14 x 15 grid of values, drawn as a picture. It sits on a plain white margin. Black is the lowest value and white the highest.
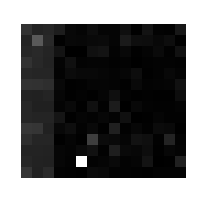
The middle right is the smoothest part. The left part is higher, up to a seam about 20% of the way across. Neither half mirrors the other. Values change most from cell to cell in the bottom middle. There are no regular stripes. The values are skewed, with a long tail toward high values.
